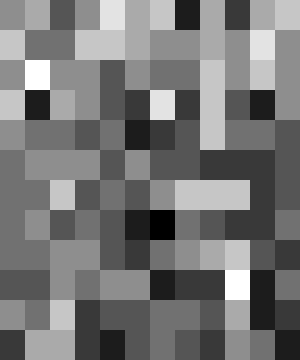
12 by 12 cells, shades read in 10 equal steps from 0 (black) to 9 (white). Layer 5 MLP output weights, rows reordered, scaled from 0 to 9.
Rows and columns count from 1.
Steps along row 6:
up same same down up down same down same same up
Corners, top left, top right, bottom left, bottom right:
5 7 2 1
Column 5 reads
8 7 3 3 4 3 4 3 3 5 3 1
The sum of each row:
62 69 64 50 44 42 56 35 50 44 44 39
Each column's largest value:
7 9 7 7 8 6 8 7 7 9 8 7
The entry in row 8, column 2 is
5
